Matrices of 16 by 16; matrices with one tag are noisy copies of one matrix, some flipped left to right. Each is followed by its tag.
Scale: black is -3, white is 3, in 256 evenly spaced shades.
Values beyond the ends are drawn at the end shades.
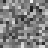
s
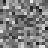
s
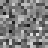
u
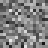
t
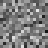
t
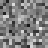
u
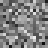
t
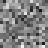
s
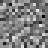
t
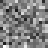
s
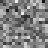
s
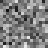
s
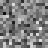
u
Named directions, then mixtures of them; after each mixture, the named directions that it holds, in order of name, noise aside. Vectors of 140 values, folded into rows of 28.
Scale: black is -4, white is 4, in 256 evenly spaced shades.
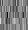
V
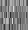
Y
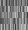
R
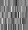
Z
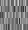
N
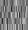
Z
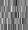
Z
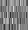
Y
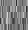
V, Z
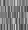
R, Z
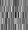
V, Z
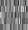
N, Z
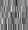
Z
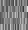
N, R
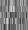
Y, Z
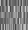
N, R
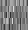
Y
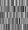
N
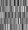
N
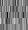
V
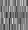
V, Y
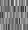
N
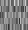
N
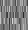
V, Y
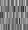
N
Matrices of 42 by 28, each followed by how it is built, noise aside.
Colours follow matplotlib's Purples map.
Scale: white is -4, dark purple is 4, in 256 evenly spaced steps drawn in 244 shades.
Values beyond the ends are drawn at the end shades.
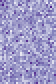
noise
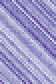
Toeplitz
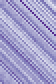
Toeplitz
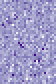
noise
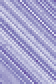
Toeplitz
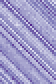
Toeplitz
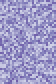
noise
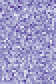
noise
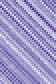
Toeplitz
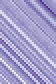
Toeplitz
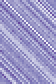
Toeplitz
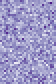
noise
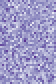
noise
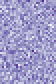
noise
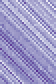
Toeplitz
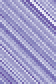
Toeplitz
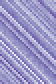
Toeplitz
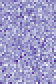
noise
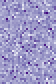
noise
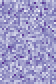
noise
